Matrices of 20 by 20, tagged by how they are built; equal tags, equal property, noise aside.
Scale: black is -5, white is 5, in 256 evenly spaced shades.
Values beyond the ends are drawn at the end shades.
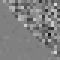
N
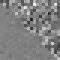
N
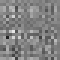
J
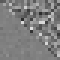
N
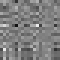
J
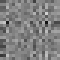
J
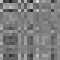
J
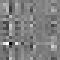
J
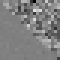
N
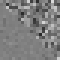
N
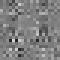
J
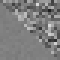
N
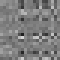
J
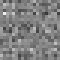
J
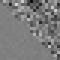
N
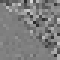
N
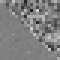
N
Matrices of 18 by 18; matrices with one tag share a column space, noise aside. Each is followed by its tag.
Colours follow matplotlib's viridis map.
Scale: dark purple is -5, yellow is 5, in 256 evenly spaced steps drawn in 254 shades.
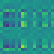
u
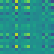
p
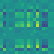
u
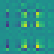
u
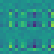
u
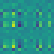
u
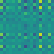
p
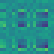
u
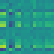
u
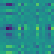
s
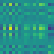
s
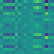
p
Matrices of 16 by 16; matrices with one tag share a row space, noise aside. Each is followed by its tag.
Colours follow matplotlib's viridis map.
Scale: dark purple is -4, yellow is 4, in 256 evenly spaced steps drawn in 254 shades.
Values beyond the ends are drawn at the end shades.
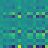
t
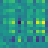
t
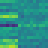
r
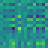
t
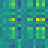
t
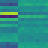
r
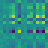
t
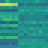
r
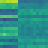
r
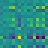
t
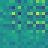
t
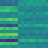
r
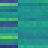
r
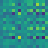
t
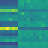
r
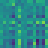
t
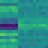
r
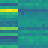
r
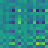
t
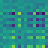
t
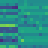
r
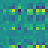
t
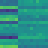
r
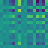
t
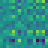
t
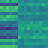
r
